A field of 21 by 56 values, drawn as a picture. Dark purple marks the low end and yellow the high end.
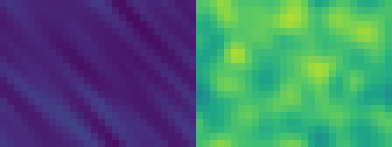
The table splits into one row of 2 panels. Panel 1,1: very low, slanting down to the right, faint in contrast. Panel 1,2: high, blotchy.
